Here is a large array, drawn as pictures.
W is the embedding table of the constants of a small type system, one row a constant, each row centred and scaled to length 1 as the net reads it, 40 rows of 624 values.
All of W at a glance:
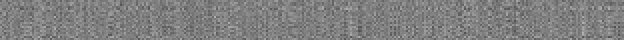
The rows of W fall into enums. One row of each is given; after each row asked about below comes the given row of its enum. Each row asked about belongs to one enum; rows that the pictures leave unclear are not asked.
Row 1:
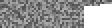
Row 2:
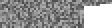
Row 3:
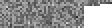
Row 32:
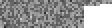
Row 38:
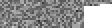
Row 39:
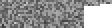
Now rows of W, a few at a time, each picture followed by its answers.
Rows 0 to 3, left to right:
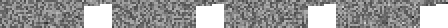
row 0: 39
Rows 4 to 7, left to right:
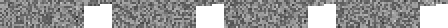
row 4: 3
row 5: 1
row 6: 32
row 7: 39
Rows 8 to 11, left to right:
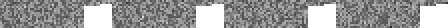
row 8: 32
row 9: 32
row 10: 2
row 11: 3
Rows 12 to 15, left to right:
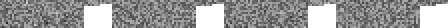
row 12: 39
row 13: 1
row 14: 39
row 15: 2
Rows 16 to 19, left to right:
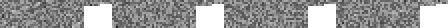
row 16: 38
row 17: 32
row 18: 1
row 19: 39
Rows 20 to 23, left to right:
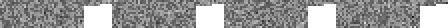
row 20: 32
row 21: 39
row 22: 38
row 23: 3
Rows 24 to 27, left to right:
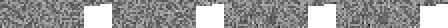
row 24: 1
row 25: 39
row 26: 3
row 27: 3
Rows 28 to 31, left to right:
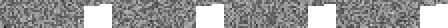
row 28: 32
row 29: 38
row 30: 3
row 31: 39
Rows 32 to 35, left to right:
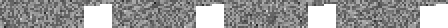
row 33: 38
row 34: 3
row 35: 38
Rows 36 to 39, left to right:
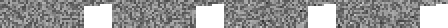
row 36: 1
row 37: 2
